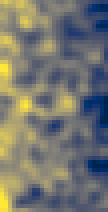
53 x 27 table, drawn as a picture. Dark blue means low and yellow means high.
Histogram: bell-shaped. Grain: blotchy. Slope: up to the left. Lone odd cells: none. Odd rows or columns: none.
